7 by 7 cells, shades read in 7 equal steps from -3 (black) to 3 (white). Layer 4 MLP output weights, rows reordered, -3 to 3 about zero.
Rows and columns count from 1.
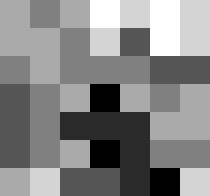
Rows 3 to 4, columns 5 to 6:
0 -1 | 1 0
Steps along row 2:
same down up down up down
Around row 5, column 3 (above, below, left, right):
1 1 0 -2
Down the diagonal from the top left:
1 1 0 -3 -2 0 2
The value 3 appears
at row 1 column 4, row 1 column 6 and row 2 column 6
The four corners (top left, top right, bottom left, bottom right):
1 2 1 2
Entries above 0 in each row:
6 5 1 3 2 1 3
